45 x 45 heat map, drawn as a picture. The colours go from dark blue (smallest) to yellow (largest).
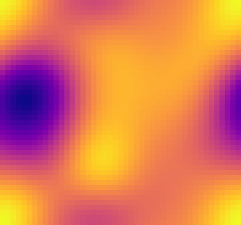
The values are skewed, with a long tail toward low values. There are no regular stripes. The ninth with the lowest average is the middle left. The field is smooth, with broad soft blobs.
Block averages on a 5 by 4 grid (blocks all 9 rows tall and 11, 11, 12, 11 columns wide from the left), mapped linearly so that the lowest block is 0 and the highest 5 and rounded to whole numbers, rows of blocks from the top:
4 3 4 5
1 4 5 4
0 4 5 2
2 5 4 3
5 3 4 5
